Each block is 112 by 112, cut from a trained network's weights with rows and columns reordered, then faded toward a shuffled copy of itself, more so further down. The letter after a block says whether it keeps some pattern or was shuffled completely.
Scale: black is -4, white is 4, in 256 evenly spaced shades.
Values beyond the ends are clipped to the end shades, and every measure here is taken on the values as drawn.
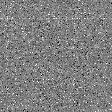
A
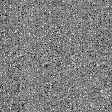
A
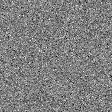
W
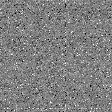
A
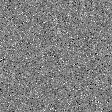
W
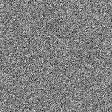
A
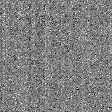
A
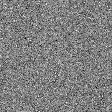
W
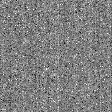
A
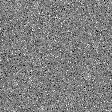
W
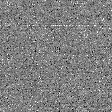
A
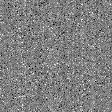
A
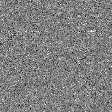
A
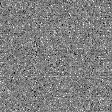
A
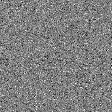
A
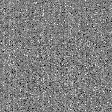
A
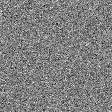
W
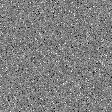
W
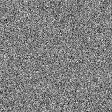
A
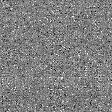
A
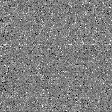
A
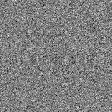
A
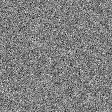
W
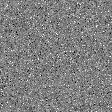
W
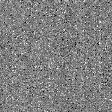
A
